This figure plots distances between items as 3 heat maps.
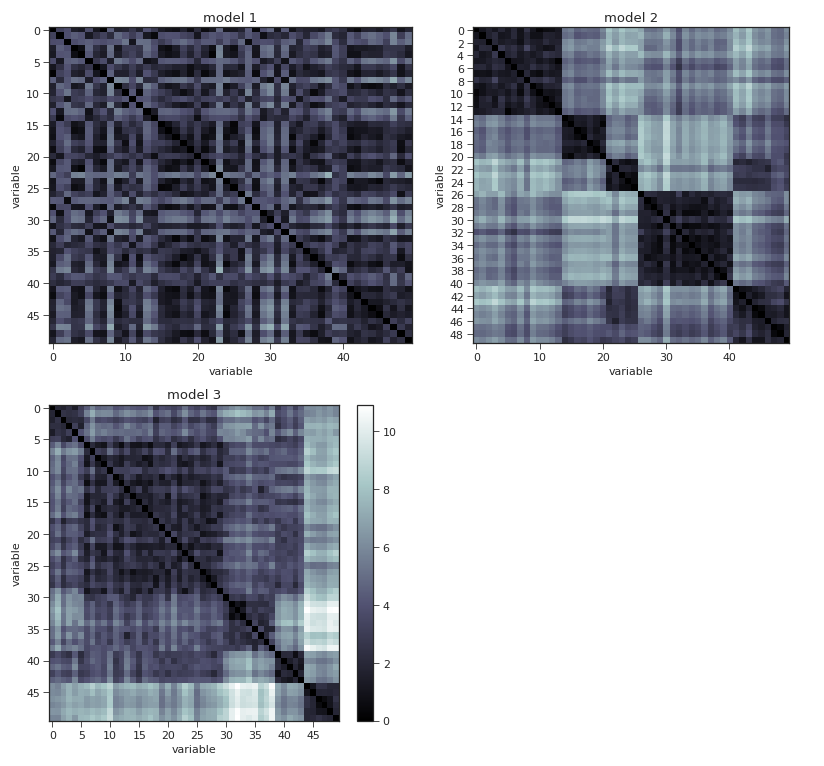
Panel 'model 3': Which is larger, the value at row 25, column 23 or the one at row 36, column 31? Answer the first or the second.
the first
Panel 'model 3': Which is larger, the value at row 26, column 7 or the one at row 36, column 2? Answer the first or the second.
the second
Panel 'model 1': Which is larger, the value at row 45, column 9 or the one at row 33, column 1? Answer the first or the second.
the second
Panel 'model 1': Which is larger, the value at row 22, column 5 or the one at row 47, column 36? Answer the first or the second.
the first
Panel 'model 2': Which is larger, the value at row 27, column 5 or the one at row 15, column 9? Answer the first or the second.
the second
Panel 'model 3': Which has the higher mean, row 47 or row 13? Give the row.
47
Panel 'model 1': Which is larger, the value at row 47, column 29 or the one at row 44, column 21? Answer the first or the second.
the first
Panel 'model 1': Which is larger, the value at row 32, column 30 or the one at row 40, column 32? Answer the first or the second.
the second
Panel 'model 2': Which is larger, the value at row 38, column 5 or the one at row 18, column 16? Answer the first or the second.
the first
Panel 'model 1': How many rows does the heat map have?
50
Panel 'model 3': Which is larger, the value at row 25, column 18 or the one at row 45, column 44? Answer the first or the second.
the first
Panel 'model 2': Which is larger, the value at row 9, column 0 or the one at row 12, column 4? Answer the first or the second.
the second
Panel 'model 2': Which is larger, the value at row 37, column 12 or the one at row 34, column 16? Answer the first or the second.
the second
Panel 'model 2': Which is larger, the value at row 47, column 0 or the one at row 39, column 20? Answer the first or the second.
the second
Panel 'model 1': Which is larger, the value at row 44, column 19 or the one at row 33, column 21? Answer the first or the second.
the first
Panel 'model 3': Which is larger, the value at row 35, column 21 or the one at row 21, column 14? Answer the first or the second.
the first
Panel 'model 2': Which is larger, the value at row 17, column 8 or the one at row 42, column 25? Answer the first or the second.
the first
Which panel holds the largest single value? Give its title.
model 3
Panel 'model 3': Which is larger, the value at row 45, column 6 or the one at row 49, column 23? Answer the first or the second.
the second
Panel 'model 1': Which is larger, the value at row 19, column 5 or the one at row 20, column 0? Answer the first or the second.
the first
